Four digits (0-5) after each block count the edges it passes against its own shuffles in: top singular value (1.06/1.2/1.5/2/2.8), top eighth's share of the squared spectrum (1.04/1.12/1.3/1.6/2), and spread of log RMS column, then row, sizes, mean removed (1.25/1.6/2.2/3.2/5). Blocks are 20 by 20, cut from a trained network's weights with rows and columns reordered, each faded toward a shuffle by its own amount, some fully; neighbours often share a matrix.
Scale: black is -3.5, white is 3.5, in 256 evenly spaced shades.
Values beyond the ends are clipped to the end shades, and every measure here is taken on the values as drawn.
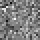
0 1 1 0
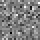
1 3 0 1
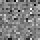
2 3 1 1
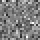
2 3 0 1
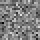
0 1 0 0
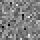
1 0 0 0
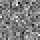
0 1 0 0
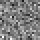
0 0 0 0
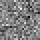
1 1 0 0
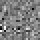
3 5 1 1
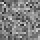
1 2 0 0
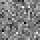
0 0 0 0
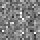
1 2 1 0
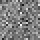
2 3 1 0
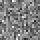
0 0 0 0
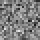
0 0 0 0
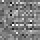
3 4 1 1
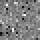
1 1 0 0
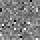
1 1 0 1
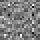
3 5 1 0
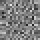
3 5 0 2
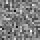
0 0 0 0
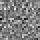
2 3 0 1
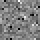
1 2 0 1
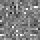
2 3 0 2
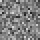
1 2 0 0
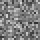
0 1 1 0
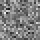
2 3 0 0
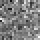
2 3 0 1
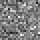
0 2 0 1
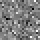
0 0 0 0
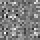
3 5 2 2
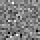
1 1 0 0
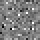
2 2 0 1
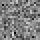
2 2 0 0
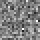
0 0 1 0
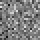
2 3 0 0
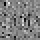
2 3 1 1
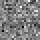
1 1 0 0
